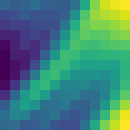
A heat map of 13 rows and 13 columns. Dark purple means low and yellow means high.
Streaks slant up to the right. There are no lone odd cells. The ninth with the lowest average is the middle left. The field climbs toward the right. The top right is the ninth with the highest average.
